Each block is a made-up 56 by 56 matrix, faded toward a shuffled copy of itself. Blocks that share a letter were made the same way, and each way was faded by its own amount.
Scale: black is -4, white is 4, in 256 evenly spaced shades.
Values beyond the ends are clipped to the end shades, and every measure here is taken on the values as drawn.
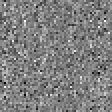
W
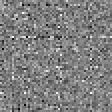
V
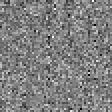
W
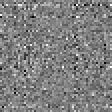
V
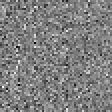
W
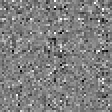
V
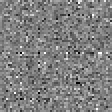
V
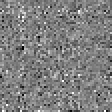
V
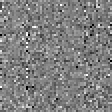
V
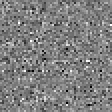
V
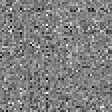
V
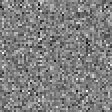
W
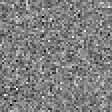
W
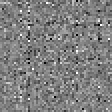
V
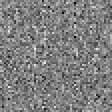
W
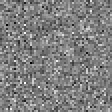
W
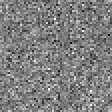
W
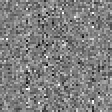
W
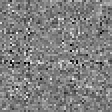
V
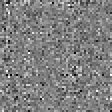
V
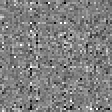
V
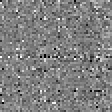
V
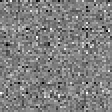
V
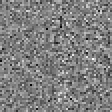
W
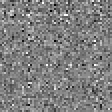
V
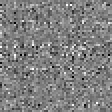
V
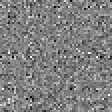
V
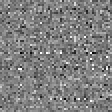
V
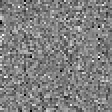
W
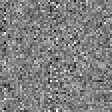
W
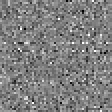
V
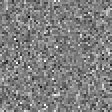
W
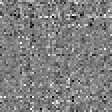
V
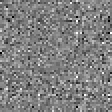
V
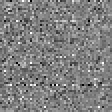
V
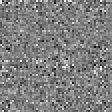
V
